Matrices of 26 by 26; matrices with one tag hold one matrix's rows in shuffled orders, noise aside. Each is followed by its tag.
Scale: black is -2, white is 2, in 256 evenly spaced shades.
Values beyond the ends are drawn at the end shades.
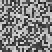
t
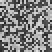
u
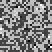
u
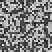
u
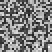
u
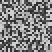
t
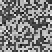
t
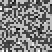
t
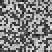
u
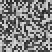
t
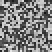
u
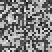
u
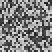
t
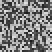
t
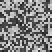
u
